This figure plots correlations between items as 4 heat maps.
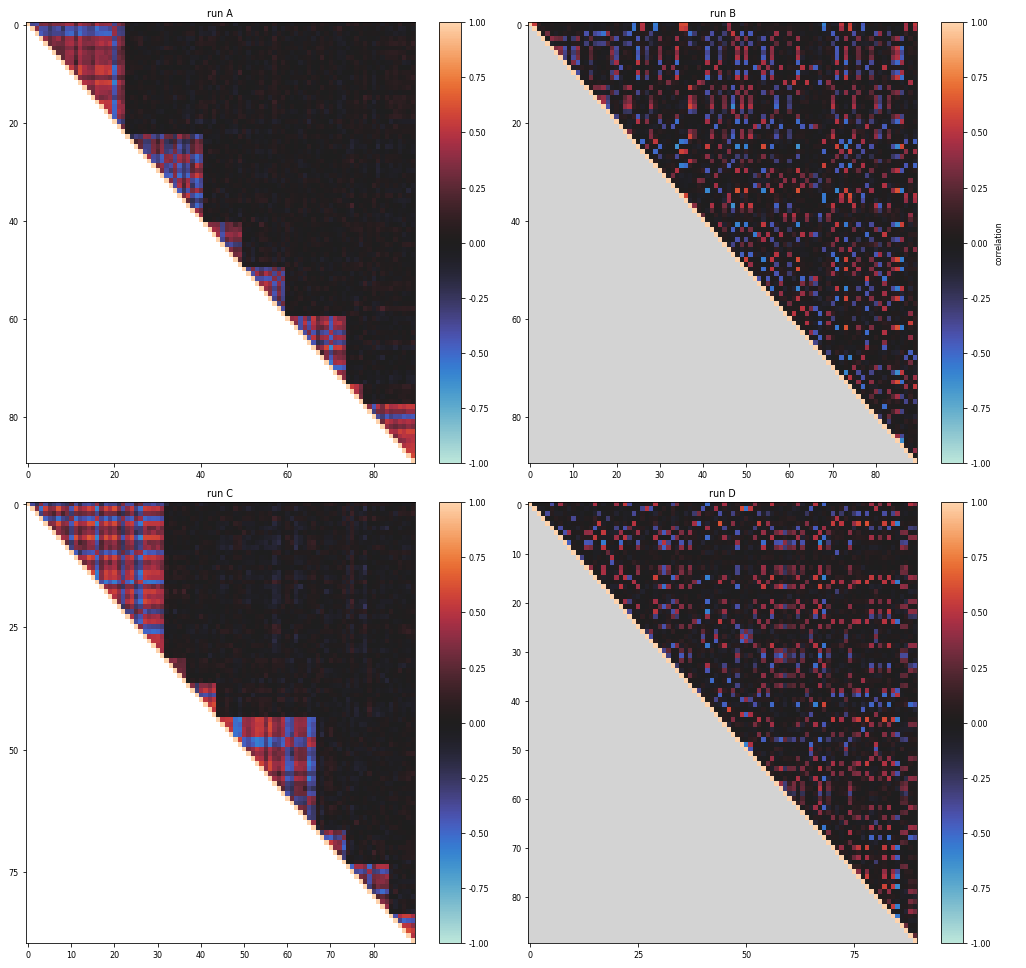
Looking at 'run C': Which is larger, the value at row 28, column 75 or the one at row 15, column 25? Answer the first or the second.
the first
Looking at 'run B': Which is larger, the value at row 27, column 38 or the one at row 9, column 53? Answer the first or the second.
the second
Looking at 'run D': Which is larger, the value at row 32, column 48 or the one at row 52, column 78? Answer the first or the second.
the second
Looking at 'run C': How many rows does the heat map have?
90
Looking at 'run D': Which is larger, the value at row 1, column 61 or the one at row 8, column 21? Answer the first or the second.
the first
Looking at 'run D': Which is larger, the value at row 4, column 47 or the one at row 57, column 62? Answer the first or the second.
the first
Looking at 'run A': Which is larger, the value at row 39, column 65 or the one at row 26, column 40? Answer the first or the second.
the second
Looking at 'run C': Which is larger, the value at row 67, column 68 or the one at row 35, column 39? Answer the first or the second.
the second
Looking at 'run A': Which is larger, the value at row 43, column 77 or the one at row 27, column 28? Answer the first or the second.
the second
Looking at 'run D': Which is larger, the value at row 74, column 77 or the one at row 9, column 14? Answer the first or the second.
the second
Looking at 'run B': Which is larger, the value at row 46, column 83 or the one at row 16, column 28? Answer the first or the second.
the second
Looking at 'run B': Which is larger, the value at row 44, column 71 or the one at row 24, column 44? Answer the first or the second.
the first
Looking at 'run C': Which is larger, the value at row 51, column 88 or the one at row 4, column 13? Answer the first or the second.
the second
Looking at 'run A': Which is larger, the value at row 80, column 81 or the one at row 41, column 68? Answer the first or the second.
the second
